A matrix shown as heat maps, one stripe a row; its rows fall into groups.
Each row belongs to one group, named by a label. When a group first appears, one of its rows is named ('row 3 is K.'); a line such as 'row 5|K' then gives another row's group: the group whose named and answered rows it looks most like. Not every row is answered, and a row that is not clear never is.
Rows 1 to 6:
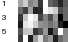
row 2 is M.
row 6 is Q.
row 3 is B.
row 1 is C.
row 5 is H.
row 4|B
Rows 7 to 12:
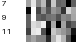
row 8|Q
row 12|M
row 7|C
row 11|M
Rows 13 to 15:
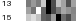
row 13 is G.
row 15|C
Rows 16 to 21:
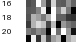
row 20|M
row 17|M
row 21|Q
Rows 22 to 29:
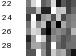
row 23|M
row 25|C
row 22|C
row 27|B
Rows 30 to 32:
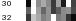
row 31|H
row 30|Q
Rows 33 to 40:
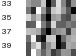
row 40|H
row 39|H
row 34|M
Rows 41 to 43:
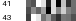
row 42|M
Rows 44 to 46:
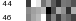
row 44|H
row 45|G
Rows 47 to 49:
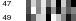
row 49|M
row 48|C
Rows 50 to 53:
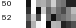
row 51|Q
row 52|Q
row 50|B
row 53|B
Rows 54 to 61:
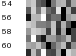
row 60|G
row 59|H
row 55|Q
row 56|Q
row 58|C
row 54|G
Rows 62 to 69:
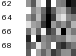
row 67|Q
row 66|Q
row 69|H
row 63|G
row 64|G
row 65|G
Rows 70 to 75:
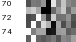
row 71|G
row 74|G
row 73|Q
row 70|M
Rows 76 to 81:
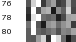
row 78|H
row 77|Q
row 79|H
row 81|M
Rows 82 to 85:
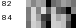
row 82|G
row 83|C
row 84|M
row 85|M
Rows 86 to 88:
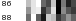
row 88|H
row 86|C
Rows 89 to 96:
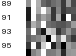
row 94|M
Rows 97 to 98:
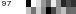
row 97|B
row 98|G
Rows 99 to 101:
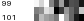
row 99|C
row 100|G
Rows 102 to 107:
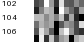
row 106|M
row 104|C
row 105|G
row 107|Q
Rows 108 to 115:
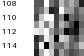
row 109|M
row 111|C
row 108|M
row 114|Q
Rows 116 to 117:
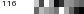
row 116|G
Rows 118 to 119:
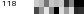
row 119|M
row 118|C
